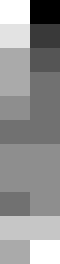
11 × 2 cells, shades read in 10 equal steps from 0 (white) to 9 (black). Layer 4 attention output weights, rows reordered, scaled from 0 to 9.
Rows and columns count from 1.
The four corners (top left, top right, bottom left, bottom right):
0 9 3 0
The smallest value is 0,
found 2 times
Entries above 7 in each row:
1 0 0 0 0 0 0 0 0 0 0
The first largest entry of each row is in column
2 2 2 2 2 1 1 1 1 1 1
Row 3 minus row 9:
-2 2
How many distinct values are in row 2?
2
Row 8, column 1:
4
